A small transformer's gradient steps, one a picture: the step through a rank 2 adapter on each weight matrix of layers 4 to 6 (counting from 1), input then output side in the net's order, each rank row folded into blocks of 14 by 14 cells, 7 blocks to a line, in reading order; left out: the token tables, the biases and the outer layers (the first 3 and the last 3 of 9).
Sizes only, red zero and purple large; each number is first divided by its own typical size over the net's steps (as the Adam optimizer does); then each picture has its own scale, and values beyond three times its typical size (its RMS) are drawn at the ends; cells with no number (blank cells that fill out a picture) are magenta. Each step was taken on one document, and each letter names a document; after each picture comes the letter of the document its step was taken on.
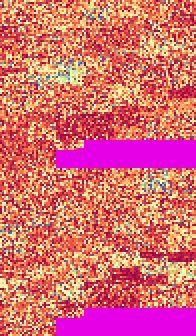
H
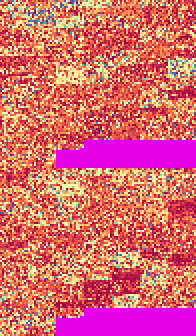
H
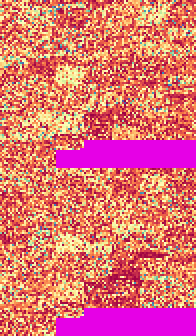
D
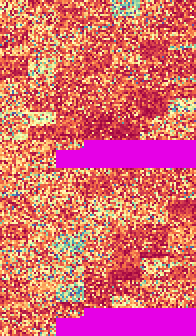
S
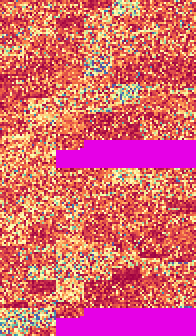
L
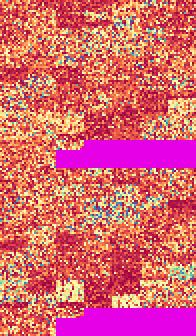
H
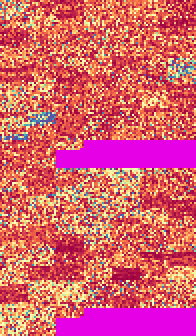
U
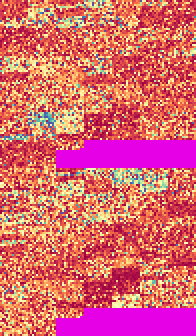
L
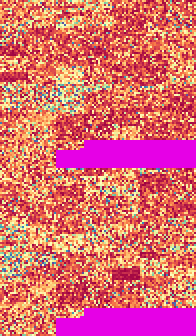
D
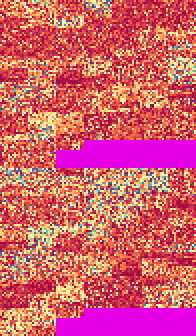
H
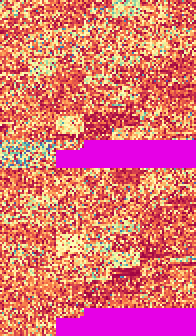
D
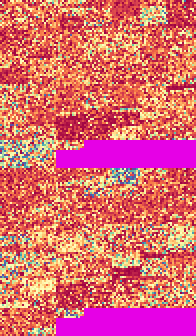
D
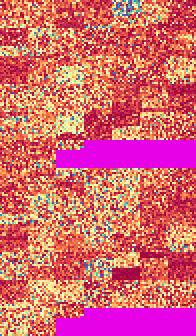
S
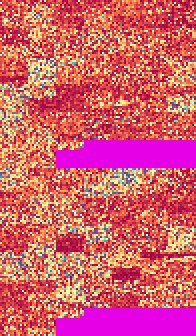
U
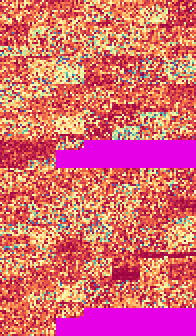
S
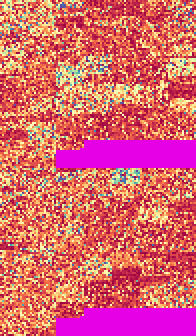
L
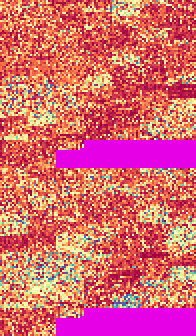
S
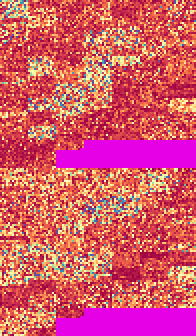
L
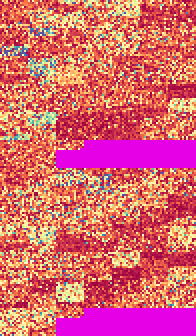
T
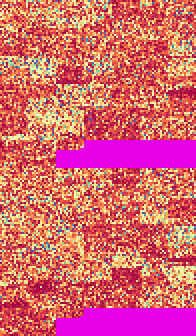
L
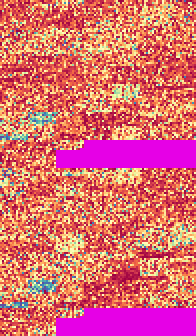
D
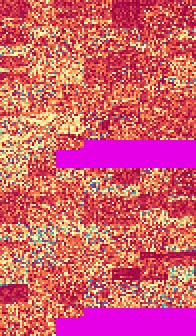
U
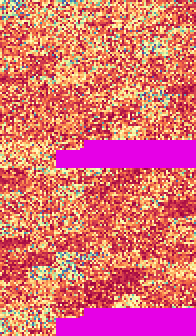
H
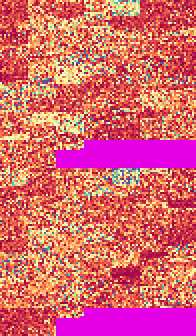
T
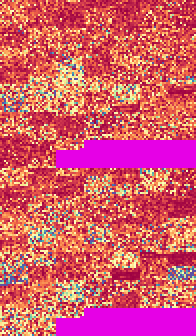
U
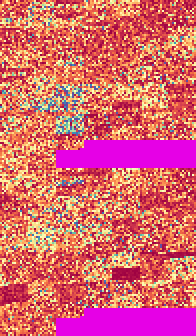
S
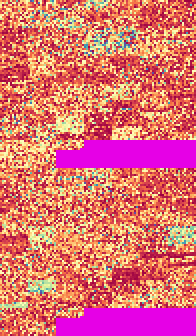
D
